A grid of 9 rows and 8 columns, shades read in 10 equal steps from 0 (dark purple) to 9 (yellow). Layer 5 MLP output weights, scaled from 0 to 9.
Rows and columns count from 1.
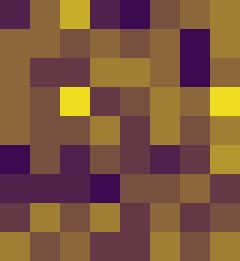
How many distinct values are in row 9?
4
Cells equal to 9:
2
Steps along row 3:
down same up same down down up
